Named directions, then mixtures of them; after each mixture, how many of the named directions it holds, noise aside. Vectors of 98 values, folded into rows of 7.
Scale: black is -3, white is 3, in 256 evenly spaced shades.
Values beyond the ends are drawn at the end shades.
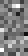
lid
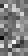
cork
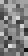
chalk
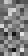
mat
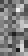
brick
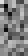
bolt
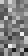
three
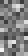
three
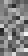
three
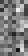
one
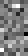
one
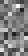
two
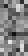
three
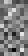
one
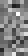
two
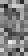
three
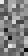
two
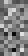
one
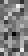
three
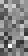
two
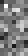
three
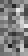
two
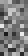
two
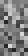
two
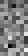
three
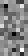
three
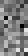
two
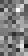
one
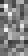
one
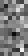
three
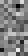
two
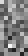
three
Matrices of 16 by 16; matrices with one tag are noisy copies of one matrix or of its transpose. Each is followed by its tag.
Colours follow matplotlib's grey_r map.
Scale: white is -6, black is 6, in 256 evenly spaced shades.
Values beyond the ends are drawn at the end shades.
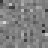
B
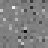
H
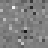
H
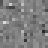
B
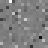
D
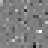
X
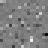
X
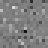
H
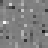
B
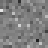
D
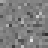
X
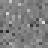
H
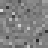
D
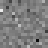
D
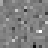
X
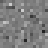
B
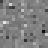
B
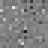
H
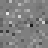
H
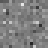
B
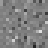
X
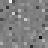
D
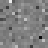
D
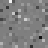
D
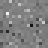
H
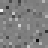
D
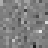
X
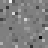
D
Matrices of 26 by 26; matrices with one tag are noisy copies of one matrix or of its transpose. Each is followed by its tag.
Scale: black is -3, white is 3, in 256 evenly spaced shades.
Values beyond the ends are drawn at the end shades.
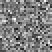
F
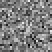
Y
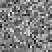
Y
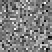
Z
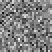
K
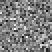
Z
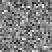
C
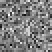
Y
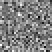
F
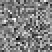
F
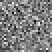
C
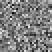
K
